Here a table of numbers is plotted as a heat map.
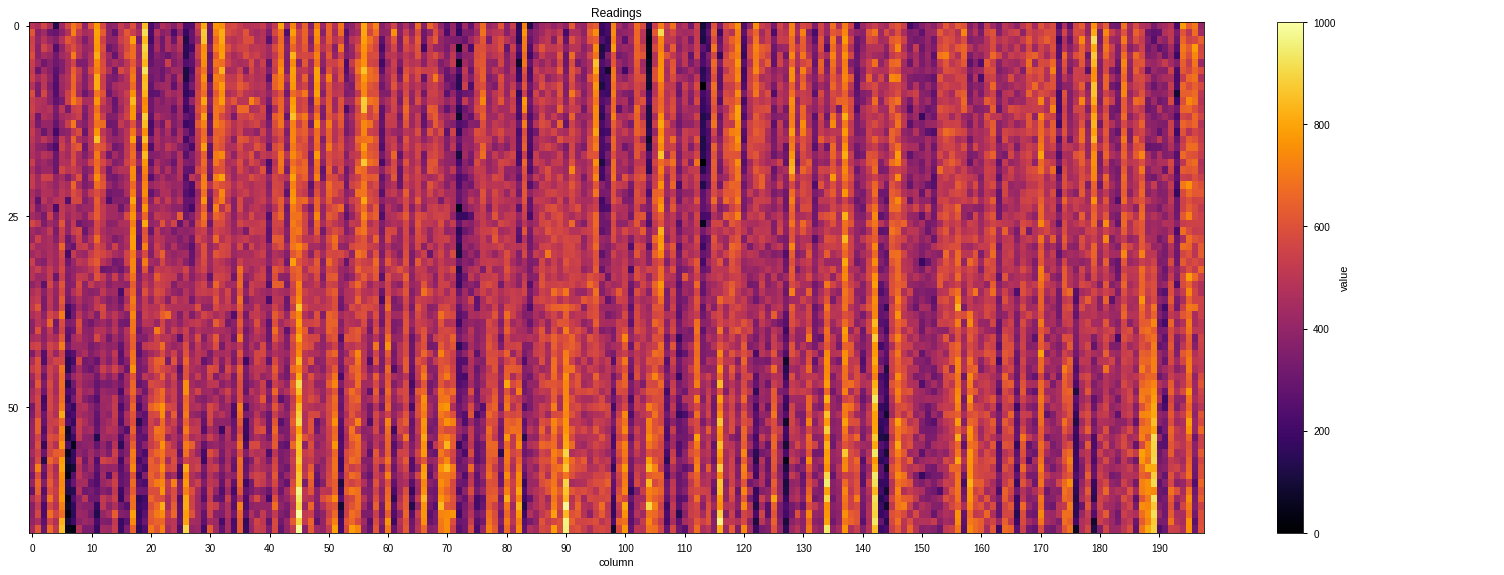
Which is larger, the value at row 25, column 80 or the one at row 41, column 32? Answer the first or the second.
the first
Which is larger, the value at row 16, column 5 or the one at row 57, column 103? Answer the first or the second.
the first
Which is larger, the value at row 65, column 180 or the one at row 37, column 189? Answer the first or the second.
the second
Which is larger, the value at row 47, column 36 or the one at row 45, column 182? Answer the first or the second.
the second
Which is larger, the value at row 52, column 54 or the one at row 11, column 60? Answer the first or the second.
the first
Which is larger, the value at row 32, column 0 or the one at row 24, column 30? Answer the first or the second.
the first
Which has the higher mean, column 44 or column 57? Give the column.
44
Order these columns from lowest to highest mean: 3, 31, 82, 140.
140, 82, 3, 31
